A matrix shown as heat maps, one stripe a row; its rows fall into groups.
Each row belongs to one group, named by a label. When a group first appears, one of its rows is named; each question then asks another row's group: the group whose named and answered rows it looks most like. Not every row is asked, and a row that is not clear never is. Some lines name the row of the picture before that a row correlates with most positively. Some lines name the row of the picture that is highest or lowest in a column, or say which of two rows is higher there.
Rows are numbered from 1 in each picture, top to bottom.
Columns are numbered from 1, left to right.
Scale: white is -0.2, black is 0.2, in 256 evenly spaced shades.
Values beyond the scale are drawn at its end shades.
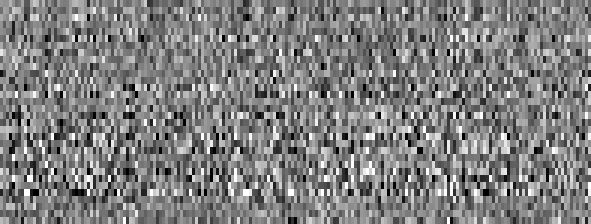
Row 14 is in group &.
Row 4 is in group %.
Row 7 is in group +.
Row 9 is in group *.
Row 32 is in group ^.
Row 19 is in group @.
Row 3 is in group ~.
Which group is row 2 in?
*
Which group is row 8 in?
@
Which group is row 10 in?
&
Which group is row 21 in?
%
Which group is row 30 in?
^
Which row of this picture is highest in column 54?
22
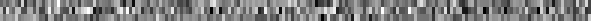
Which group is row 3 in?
&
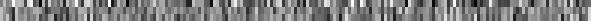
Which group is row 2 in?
@
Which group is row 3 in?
@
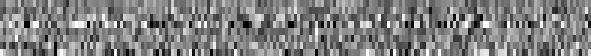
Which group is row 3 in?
*
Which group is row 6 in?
&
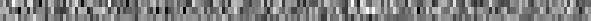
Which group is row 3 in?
&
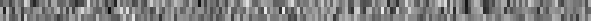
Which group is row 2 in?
%
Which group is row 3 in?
^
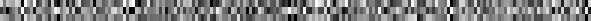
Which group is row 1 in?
^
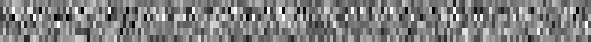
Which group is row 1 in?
*
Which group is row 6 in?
~
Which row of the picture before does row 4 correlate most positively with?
2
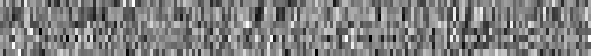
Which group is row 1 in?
^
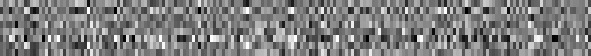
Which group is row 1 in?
~
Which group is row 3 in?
~
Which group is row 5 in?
*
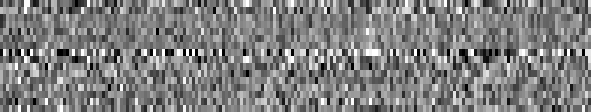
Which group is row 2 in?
@
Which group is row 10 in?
&
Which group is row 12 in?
+
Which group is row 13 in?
%
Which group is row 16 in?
+
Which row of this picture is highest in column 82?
8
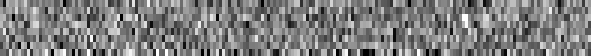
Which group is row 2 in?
&
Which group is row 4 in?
~
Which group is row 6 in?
@
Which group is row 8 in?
+
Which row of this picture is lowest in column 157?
5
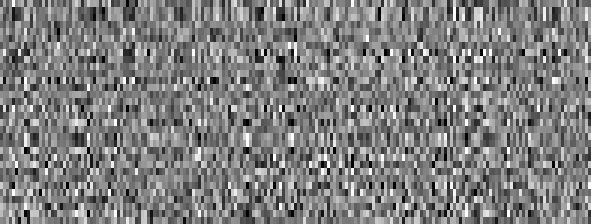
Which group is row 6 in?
^
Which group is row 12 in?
^
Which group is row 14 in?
~
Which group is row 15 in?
%
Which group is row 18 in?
~
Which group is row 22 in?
~
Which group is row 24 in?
&
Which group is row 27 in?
@
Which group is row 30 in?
@
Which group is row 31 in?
~
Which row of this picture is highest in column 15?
7
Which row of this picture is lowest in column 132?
17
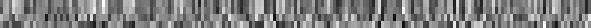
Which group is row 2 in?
*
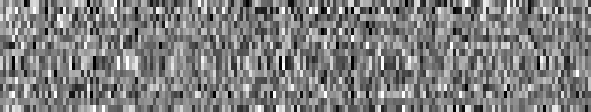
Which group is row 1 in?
~
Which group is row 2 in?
&
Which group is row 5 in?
&
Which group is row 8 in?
*
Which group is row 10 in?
%
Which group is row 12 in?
&
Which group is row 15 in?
&
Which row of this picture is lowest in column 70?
7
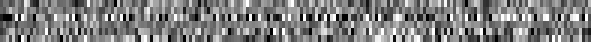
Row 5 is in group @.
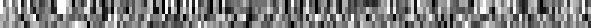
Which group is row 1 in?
+
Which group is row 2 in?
+
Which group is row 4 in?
~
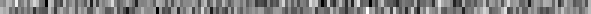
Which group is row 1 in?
&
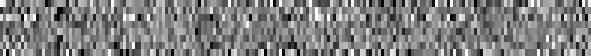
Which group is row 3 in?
^
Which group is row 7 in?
^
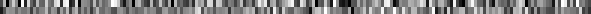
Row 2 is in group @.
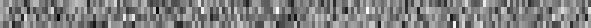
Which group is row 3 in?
^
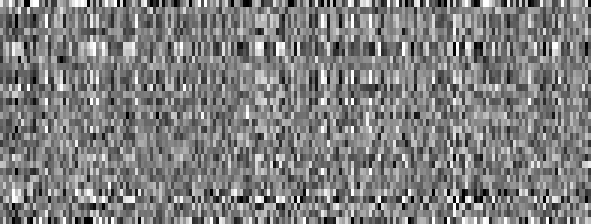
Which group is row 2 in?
+
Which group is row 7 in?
*
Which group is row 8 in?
*
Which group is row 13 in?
+
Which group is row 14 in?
*
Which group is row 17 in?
+
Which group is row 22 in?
^
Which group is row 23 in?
*
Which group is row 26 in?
~
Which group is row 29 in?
*
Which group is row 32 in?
%
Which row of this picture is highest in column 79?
32
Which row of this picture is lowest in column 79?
28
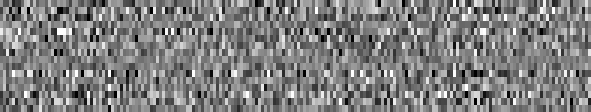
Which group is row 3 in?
%
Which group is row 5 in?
+
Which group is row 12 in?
+
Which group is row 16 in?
%
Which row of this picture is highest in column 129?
15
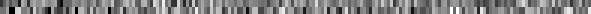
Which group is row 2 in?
@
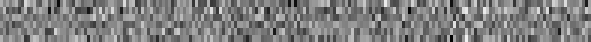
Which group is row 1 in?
^
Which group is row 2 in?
%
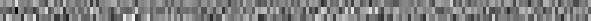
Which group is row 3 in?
^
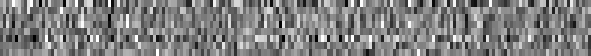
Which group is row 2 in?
+
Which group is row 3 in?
%
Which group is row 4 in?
%
